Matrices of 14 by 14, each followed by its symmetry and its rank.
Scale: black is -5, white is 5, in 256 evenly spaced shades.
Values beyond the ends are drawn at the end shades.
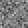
symmetric, full rank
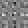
antisymmetric, rank two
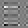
neither, rank one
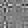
antisymmetric, rank two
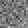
symmetric, full rank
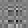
neither, rank one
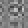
neither, rank two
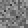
symmetric, full rank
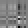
neither, rank one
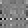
neither, rank two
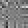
antisymmetric, rank two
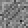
symmetric, full rank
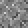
symmetric, full rank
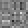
antisymmetric, rank two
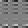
neither, rank one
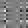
neither, rank one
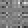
neither, rank two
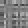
antisymmetric, rank two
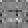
neither, rank two
